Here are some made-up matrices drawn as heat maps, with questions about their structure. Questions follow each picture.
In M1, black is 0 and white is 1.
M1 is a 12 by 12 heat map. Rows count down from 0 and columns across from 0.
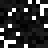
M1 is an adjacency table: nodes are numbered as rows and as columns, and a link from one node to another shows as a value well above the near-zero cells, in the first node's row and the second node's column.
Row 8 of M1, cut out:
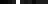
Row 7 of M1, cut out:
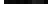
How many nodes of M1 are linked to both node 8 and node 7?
0
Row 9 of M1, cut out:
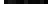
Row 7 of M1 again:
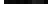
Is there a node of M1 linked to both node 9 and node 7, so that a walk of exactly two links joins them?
yes
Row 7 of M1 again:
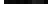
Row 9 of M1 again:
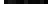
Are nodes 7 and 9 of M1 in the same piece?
yes
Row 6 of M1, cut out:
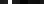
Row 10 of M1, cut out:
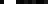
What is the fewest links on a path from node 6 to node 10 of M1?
2
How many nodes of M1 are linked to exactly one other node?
4
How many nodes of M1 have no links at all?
1
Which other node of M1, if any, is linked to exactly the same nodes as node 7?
node 9
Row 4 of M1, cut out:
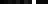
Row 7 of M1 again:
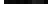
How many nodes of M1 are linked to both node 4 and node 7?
0
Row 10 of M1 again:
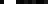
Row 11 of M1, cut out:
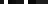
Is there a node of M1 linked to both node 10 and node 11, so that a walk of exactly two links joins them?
yes
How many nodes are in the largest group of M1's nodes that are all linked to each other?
3
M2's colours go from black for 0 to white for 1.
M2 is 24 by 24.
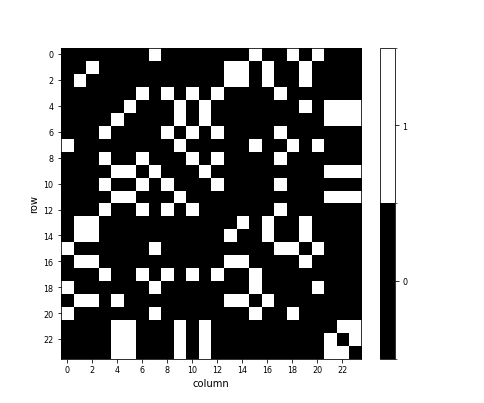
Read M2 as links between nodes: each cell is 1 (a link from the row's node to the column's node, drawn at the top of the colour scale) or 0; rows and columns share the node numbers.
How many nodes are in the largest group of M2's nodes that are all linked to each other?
7
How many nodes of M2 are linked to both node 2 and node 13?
4
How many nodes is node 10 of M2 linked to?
5
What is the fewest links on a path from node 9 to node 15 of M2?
2
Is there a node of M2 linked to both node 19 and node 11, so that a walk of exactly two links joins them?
yes
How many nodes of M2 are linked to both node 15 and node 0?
3
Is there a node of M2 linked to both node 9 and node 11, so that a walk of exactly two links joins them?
yes
